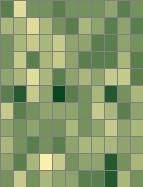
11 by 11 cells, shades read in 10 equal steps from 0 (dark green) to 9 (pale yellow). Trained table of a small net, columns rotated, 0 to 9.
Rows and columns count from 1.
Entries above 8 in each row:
0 0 0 0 0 0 0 0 0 1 0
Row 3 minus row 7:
-3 3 3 1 2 0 1 -4 -3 2 -1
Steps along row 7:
down up up same same down up down down up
